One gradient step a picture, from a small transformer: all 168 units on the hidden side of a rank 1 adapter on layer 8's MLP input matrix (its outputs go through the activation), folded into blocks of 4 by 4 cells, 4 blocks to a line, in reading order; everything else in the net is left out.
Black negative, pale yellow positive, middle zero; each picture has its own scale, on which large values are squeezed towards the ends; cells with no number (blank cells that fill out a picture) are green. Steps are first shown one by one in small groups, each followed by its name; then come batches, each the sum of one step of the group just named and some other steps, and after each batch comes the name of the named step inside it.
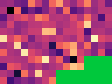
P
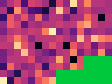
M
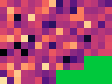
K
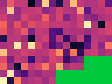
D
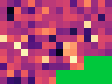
P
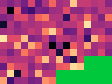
P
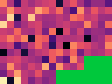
K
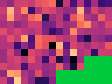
K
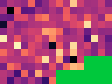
P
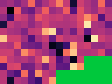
P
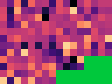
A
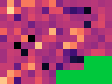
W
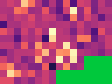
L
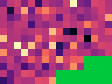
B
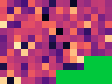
A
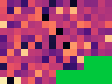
A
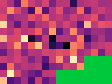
W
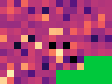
W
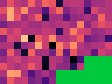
W
